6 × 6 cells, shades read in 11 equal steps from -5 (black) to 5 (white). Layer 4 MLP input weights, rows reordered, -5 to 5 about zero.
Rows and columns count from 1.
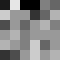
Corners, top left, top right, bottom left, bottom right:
-4 -1 -3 2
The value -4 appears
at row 1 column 1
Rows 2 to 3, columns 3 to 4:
1 -3 | -1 1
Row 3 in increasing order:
-2 -1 0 1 1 2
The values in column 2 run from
-2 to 4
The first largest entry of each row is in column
2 1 5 2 4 4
